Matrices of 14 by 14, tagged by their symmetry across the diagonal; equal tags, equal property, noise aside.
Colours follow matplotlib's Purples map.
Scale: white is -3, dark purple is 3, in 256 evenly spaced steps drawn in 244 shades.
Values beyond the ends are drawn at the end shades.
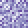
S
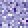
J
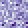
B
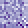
J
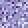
S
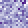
B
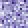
J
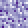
J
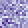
B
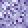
S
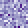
J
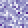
B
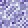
S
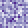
J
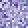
S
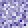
S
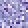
J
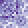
S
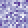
B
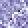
S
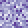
B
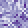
S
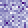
B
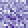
B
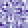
J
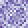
S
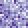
J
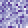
B
